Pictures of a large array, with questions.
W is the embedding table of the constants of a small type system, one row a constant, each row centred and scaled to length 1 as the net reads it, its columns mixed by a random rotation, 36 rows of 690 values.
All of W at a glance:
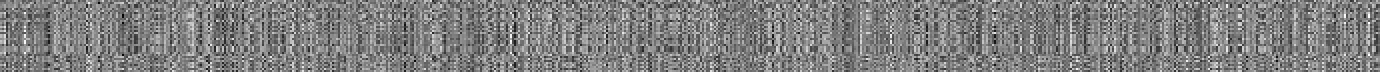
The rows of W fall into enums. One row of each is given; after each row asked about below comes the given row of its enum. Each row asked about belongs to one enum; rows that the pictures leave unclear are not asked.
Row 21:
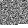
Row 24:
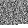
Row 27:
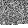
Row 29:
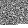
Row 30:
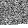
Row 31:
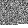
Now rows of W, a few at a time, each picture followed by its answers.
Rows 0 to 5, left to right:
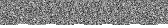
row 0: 29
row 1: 30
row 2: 24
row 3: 24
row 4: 31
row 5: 29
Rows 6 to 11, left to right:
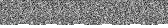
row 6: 21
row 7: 27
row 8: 27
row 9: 29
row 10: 24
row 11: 27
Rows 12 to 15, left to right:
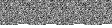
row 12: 31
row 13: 21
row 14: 31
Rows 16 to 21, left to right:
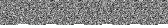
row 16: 29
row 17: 21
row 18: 21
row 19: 24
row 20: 21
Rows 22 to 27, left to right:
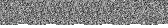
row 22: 31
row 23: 24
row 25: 24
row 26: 21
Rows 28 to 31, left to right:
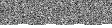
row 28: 30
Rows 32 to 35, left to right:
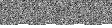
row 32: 21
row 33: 31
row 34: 30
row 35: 31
